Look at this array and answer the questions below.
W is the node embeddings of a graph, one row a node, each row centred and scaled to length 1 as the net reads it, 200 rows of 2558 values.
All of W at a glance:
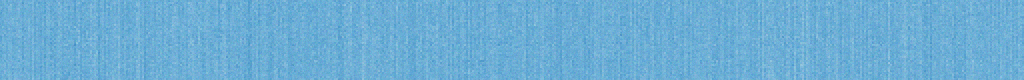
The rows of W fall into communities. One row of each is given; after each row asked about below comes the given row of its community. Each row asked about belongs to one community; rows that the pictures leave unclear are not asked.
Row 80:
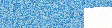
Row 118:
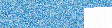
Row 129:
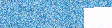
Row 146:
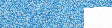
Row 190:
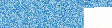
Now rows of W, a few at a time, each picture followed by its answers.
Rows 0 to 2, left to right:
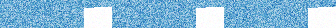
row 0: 190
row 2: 129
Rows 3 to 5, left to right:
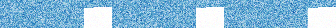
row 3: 118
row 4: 80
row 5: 190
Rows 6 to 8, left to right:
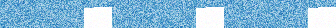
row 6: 80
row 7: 80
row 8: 190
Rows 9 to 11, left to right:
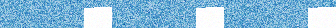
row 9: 190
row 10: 146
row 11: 129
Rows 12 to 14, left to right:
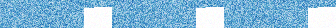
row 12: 190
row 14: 80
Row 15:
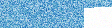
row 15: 146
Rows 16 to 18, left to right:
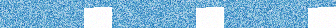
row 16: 80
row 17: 146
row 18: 129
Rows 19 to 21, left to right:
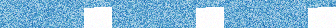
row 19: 146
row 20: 80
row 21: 129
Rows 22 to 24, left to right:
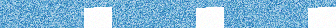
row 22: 129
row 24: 129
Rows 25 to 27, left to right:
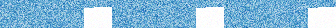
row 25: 80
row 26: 129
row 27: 129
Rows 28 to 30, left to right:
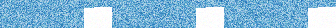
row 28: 80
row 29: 146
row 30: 146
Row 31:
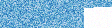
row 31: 129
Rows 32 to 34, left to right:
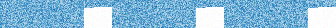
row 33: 80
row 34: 190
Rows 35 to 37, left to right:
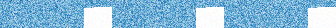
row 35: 118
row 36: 80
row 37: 118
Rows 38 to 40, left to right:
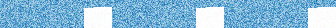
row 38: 129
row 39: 129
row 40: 118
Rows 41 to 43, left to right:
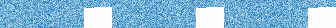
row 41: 190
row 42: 190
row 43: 146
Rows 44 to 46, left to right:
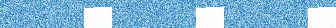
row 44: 129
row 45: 190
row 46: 190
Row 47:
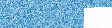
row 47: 118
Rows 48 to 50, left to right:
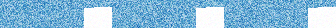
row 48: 190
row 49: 146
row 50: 80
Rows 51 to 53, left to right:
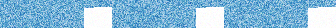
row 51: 129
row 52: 129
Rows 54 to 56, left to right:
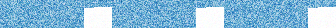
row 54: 118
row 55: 190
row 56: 129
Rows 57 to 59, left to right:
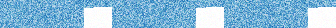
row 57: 118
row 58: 146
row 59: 190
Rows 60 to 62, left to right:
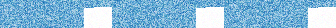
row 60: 190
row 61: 129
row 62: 190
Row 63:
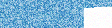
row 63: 190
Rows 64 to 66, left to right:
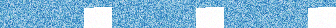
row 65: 118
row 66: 118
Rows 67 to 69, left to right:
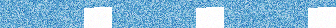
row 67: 80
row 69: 80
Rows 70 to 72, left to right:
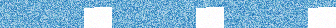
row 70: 80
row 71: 129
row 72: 190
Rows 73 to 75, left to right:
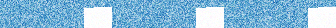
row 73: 129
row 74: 146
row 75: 80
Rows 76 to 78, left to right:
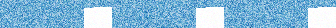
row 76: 80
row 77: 80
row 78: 80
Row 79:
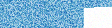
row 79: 190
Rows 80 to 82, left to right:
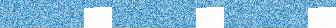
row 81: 190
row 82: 190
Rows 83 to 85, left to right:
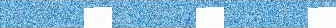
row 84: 118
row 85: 190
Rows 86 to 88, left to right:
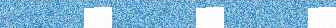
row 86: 146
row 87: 146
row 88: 190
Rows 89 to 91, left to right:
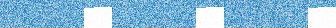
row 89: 80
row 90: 118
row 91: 80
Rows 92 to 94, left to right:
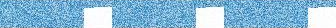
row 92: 190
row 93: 80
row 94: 80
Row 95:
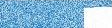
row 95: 146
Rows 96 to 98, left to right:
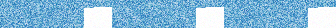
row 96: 146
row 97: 146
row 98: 80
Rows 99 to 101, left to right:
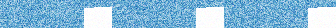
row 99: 118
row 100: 190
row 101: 80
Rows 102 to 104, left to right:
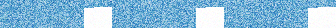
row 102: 80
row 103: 129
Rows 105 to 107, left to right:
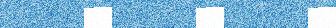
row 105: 146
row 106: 80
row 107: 146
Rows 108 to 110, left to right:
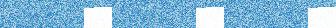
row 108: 146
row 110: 129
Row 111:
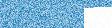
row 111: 129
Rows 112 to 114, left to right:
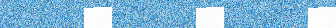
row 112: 129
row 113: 129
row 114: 146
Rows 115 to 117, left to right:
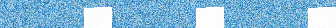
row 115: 190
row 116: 146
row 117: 190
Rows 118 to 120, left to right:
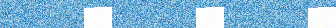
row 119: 80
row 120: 80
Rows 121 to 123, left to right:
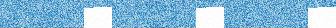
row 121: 146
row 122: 190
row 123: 129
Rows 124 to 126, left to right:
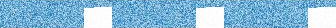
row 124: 146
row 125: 80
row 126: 118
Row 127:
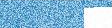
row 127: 80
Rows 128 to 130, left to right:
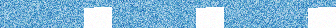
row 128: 146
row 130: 118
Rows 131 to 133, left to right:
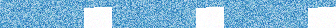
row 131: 129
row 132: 190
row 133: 129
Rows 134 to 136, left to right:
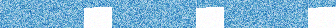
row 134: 118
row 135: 118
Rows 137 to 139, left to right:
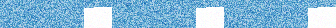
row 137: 118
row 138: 190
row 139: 146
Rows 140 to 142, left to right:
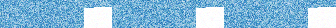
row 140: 146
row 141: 80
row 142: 118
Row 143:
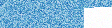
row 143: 80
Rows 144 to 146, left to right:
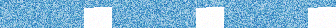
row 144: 80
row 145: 190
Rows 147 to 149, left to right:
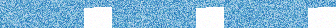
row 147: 118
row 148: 129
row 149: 80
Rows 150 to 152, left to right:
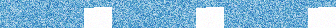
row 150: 146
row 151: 146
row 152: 190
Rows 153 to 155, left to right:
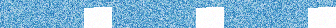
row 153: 146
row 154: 190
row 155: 146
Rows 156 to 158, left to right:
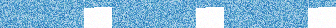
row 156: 190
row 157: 118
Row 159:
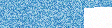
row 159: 80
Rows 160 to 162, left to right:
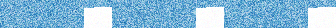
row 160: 146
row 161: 190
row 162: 146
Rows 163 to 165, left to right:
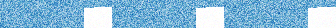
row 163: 146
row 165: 80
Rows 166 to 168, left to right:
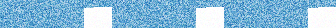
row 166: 118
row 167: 190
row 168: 190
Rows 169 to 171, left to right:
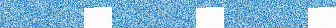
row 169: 146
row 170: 118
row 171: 129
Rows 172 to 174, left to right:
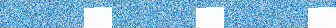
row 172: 146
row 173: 190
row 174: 146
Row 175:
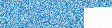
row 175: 129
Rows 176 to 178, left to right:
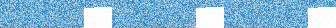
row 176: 190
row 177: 118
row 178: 118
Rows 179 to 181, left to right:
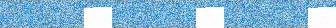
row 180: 129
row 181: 80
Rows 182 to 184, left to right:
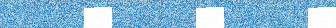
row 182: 190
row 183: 118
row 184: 80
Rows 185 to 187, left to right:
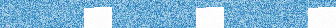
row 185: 80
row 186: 190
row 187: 190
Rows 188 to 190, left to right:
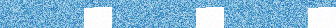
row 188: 118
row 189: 146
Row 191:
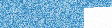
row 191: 118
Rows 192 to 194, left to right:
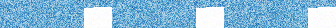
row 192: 118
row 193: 129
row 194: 146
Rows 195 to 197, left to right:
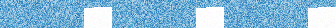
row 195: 118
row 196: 190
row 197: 118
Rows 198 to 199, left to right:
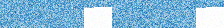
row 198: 80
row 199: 80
